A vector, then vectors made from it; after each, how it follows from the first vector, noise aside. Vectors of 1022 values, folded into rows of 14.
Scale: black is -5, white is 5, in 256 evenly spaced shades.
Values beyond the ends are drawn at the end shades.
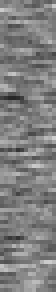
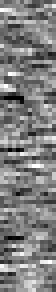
scaled up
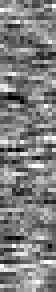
scaled up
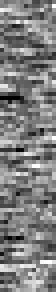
scaled up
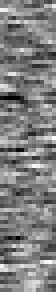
scaled up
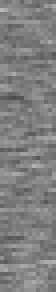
shrunk
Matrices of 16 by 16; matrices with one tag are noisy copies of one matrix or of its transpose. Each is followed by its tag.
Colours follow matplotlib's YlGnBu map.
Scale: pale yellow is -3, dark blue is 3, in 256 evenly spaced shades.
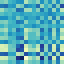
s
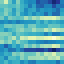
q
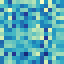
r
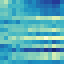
q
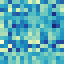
r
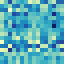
r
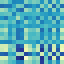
s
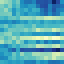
q
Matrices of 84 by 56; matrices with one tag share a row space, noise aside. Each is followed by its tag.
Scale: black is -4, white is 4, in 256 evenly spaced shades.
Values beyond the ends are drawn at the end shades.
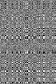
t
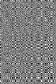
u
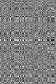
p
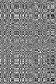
p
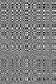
t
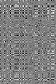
p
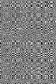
u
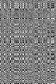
p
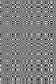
u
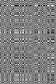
p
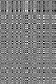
t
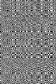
u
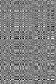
p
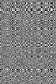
u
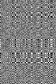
u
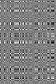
p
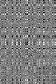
t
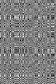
p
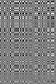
p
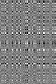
t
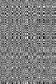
t
